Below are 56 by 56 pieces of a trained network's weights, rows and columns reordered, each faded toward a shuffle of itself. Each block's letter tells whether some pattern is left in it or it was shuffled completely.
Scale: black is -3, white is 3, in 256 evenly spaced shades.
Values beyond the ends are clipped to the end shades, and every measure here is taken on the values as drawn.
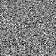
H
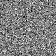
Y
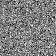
Y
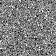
Y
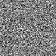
H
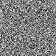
H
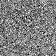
Y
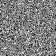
Y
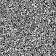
Y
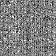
H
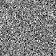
H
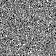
Y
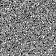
Y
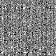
H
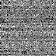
H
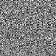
H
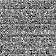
H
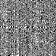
H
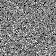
Y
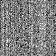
H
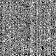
H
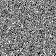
Y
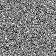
Y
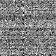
H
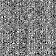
H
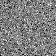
Y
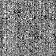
H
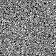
Y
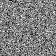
Y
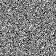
Y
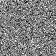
Y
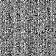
H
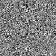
H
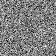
Y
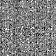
H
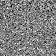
Y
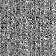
H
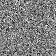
Y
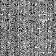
H
